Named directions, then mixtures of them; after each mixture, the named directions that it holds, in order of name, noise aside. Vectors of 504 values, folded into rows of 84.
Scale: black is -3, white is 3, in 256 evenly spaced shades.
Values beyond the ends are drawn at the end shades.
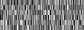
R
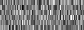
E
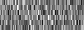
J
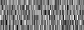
E, R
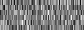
E, R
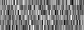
E, J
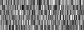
E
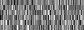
R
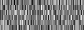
E, R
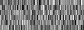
E, J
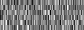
R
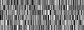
R
